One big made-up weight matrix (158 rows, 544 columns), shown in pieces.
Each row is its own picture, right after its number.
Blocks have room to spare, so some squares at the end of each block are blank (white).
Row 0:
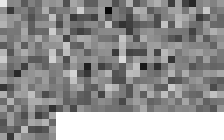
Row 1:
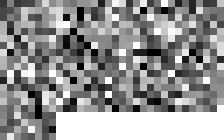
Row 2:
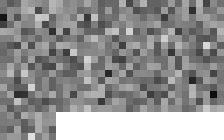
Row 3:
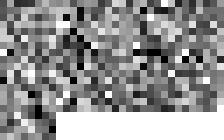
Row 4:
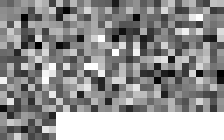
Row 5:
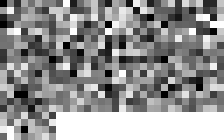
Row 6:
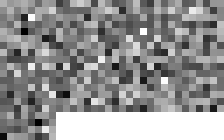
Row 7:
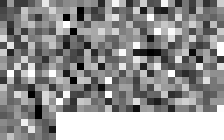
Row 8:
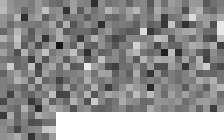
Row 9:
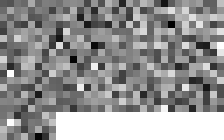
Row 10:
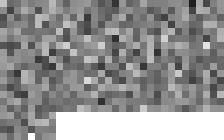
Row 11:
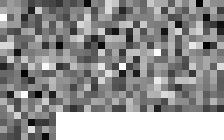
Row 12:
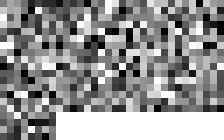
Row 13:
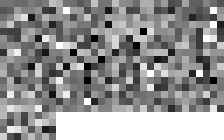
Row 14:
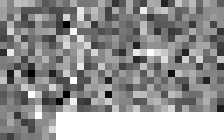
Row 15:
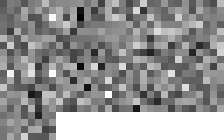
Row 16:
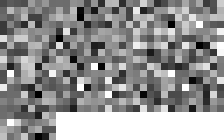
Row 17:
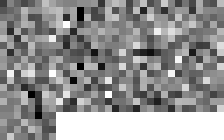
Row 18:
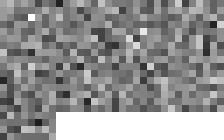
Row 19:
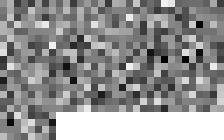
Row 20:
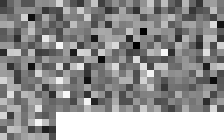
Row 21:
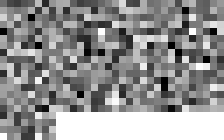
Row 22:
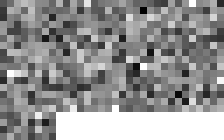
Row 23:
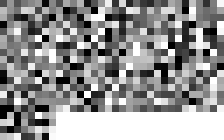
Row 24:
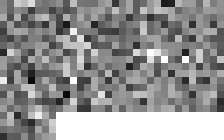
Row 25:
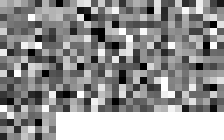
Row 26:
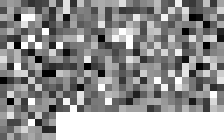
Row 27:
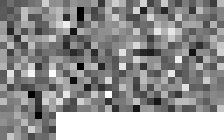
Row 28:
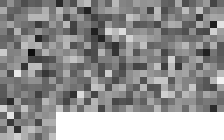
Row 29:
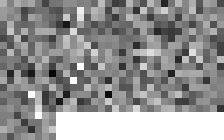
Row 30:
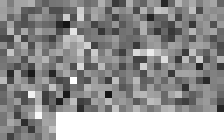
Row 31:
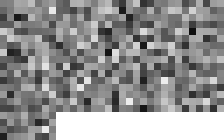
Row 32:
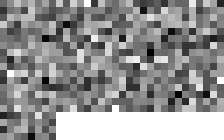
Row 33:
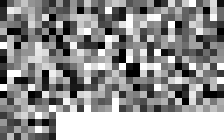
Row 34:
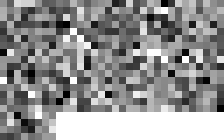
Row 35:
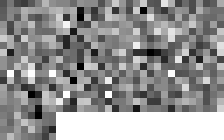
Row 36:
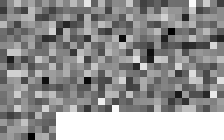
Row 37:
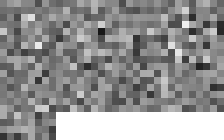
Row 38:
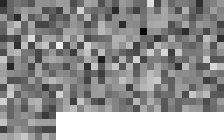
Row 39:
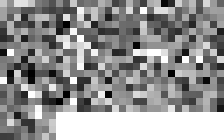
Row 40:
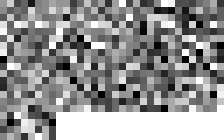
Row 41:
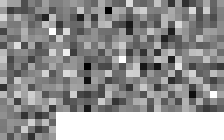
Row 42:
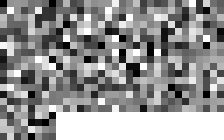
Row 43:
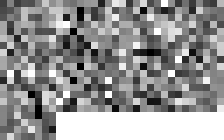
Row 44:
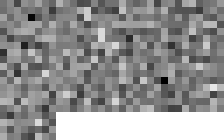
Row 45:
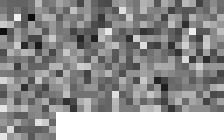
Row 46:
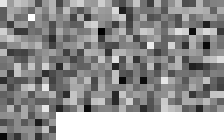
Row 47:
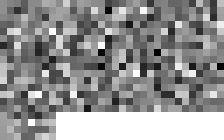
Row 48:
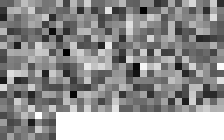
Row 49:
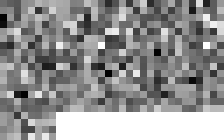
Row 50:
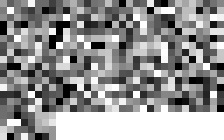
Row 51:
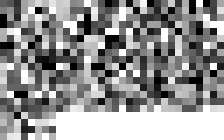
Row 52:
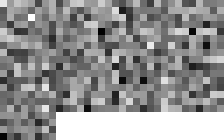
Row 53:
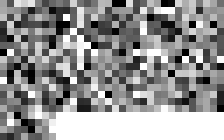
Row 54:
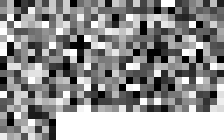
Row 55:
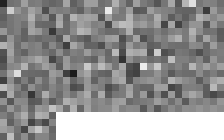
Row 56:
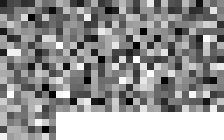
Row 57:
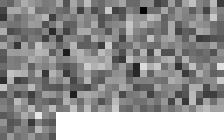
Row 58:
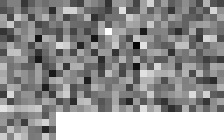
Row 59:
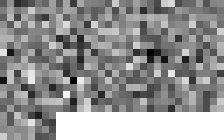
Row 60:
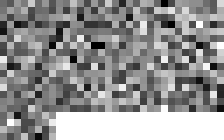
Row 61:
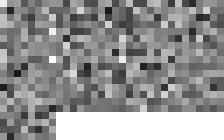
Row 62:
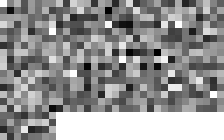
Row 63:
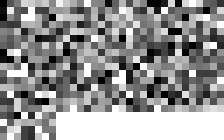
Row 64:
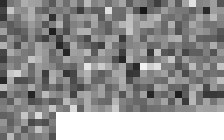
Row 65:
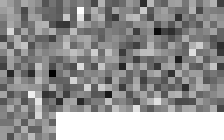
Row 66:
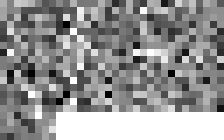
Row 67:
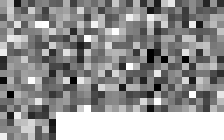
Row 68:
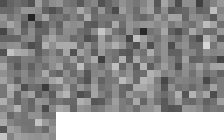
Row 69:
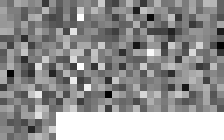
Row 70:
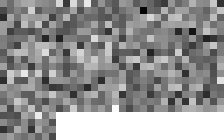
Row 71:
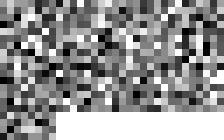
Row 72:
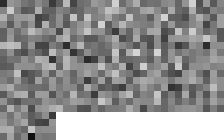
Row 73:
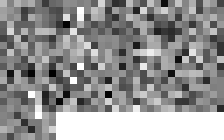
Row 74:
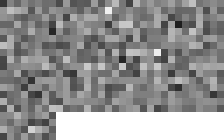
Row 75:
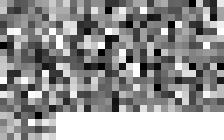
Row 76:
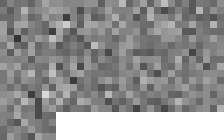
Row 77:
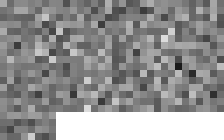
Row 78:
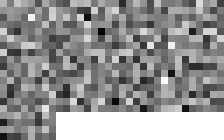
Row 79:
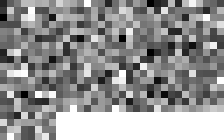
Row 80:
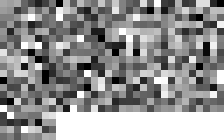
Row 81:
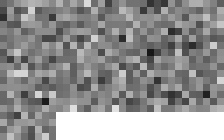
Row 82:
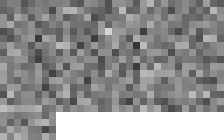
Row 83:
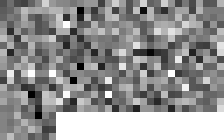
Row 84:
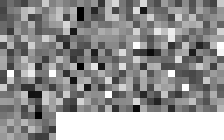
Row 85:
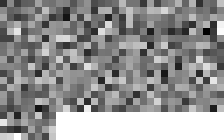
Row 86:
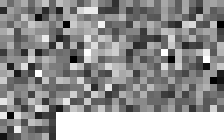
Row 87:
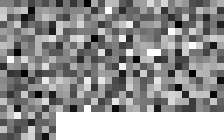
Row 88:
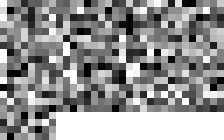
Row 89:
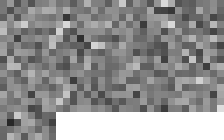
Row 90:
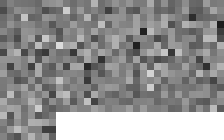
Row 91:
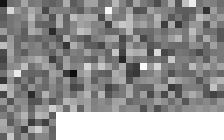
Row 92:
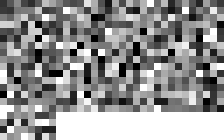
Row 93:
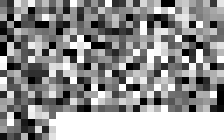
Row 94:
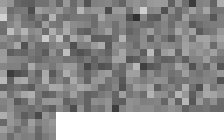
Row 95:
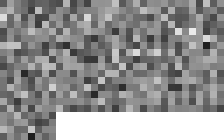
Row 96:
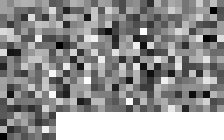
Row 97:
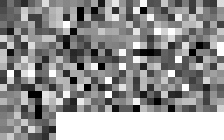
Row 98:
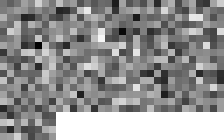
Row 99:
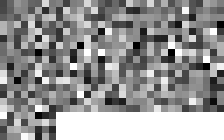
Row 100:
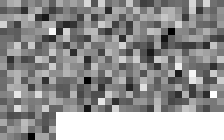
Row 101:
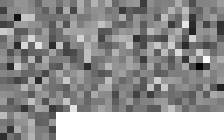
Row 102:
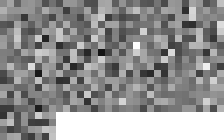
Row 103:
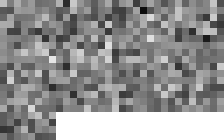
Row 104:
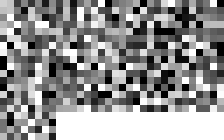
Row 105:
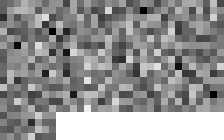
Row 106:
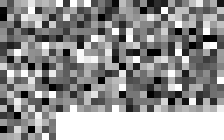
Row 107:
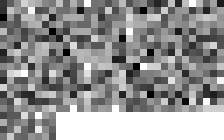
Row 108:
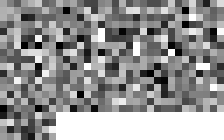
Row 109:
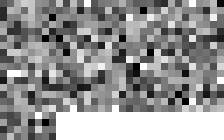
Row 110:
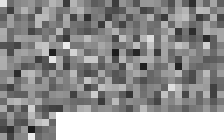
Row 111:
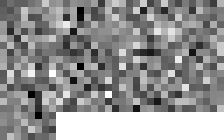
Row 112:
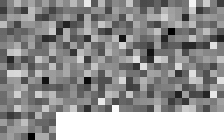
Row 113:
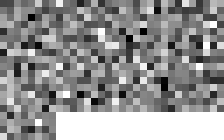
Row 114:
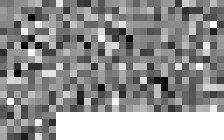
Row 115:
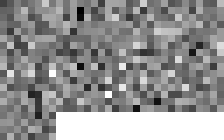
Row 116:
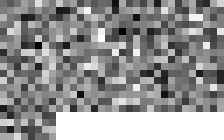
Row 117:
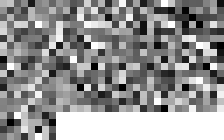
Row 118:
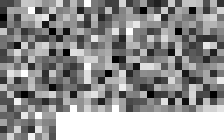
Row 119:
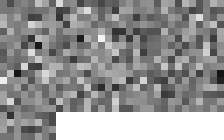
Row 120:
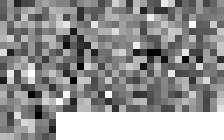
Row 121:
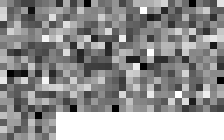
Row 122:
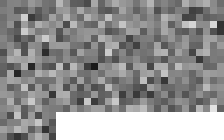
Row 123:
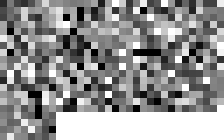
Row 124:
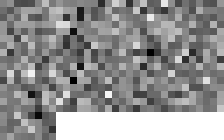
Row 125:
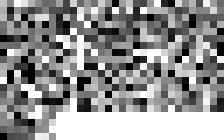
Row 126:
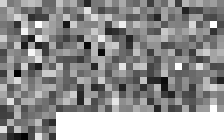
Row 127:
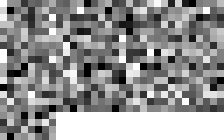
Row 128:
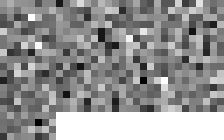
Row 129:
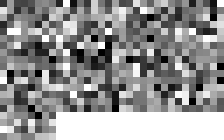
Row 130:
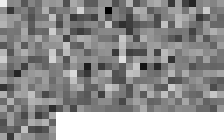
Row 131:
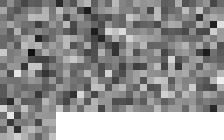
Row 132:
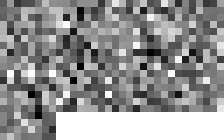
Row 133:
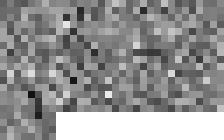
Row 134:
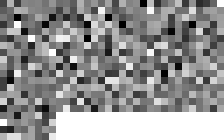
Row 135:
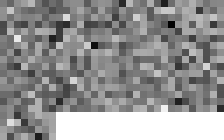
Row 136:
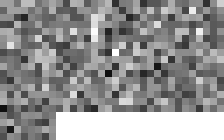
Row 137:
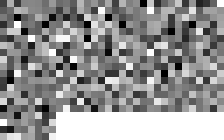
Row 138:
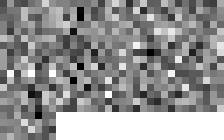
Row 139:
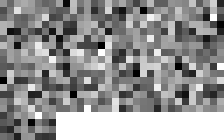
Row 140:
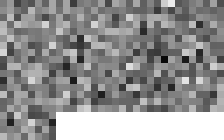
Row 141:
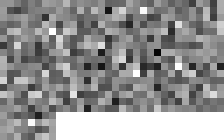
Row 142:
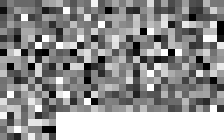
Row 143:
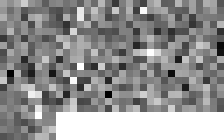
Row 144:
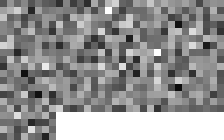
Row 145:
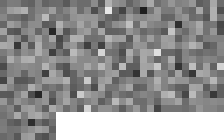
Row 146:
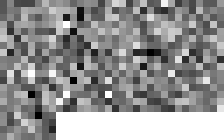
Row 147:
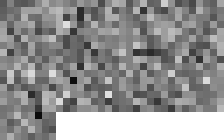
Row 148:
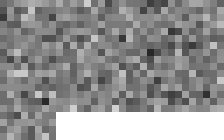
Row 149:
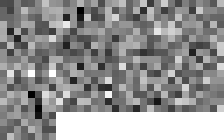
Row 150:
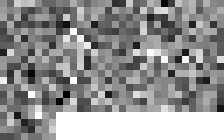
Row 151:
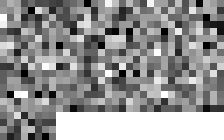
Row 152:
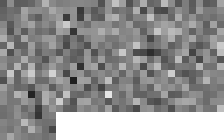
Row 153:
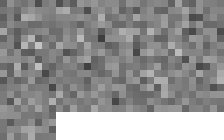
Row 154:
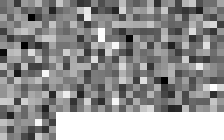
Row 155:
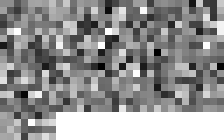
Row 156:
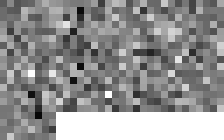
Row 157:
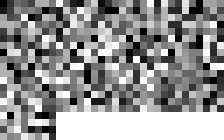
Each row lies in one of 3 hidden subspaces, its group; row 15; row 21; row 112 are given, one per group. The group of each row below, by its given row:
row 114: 21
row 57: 112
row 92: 21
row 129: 112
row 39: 15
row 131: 21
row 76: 15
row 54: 15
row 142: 21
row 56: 21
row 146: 15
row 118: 112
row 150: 15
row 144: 112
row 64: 112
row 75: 112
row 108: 21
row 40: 15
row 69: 15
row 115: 15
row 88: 112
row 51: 112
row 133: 15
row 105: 112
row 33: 112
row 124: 15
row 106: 112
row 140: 15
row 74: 112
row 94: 112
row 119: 21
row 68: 21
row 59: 15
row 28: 21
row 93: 15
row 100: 112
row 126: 21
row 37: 21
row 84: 15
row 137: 21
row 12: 112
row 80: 21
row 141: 112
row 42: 112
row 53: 15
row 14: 15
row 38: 21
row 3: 15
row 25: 21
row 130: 112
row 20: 21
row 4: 21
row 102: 21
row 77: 112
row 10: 112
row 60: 15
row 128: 21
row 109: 112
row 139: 112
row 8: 21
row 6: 21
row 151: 112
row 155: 112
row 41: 112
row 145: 112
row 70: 112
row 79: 112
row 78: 21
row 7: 15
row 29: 15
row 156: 15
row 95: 112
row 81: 112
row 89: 15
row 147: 15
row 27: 15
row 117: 15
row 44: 21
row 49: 112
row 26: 21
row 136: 21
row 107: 112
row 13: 21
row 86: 21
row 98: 21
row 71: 21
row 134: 21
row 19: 15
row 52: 21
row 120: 15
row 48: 112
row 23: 21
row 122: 21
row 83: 15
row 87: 112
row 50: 15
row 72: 112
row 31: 21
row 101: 21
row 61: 112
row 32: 112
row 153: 21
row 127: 112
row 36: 112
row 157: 21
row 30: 15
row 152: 15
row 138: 15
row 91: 112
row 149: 15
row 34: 15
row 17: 15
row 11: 112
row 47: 112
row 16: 15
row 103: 112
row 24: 15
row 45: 21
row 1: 15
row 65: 15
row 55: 112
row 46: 21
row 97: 15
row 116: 21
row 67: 15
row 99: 21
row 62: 112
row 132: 15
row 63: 112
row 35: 15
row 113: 21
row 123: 15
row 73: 15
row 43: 15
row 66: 15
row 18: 21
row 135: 15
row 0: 112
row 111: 15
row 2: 112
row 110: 112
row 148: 112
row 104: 15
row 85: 21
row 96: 21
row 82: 21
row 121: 112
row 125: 15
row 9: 15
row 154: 21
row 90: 21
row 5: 112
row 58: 21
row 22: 112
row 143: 15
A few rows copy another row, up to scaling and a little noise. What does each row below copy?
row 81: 148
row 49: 51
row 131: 28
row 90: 142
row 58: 82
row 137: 134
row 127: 88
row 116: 98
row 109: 22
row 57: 48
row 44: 154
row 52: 46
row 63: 79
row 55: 91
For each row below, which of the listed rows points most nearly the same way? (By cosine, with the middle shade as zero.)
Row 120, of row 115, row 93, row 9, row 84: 84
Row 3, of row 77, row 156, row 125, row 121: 156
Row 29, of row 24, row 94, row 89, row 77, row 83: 24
